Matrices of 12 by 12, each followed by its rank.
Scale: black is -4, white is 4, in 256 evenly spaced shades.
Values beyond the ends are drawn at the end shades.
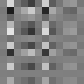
one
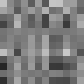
two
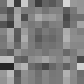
two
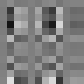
one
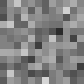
full rank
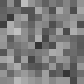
full rank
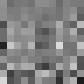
two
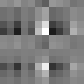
one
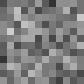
full rank
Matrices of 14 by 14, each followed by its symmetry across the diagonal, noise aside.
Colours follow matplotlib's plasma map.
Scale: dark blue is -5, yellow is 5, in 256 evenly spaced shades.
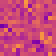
antisymmetric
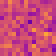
neither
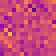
antisymmetric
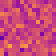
neither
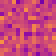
antisymmetric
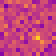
symmetric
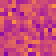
antisymmetric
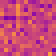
antisymmetric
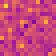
symmetric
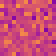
neither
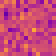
neither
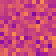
antisymmetric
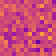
neither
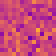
antisymmetric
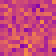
neither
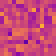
antisymmetric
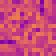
symmetric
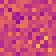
symmetric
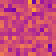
neither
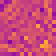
symmetric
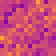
symmetric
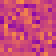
antisymmetric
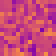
antisymmetric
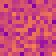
symmetric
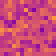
neither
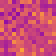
symmetric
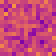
symmetric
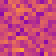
neither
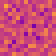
symmetric
